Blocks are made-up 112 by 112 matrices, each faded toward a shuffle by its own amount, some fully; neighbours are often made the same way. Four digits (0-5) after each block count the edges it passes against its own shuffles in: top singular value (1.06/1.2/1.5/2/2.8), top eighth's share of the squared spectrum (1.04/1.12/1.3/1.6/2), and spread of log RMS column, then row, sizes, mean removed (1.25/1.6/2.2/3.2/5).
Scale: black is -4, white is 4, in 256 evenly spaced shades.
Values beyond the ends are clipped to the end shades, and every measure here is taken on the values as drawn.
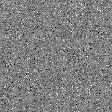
3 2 1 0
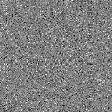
4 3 2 1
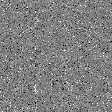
3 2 1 0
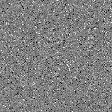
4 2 1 1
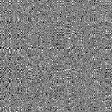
5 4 3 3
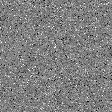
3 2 0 0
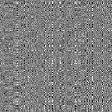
5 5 4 3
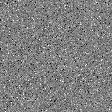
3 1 0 0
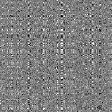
5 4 3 3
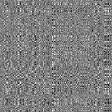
5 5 4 3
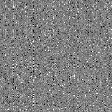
4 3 2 1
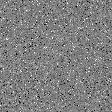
2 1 0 0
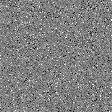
3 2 1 0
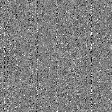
2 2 3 0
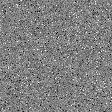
0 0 0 0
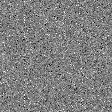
1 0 1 0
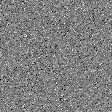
0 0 0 0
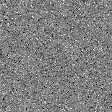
0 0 0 0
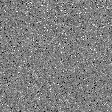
0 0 0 0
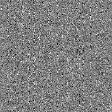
1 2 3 0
